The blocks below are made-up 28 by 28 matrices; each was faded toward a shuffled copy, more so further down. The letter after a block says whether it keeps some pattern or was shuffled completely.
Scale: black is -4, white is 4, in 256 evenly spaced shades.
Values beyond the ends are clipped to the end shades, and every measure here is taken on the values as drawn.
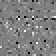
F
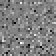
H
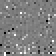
F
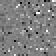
H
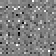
F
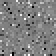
H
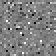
F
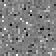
H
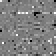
F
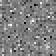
H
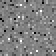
H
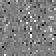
F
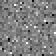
H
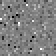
H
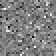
H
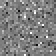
H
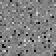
H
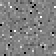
H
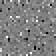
H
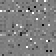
F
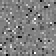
H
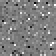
H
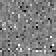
F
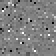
H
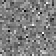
H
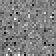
H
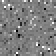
H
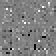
F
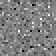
H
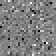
F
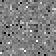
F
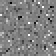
H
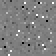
H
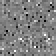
H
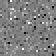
H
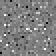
H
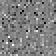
F
